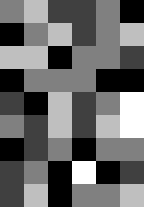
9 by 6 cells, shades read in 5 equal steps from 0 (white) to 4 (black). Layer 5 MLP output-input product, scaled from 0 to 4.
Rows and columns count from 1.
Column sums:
26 19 22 22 21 18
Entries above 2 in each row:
3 2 2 3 3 2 3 4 2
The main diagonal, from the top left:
2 2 4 2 2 0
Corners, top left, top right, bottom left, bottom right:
2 4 3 1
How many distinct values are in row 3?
4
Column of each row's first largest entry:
6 1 3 1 2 2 1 3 3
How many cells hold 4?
12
